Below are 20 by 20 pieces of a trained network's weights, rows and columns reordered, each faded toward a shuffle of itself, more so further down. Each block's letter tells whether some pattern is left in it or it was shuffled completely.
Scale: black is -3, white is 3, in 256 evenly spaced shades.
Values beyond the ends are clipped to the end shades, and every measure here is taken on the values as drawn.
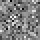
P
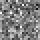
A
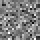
A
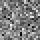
P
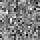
P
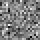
P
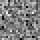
A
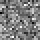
P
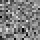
A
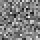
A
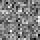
P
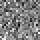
P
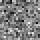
P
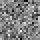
P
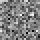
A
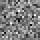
P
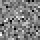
P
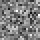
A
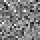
P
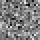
P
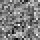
A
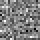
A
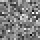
P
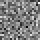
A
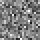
P
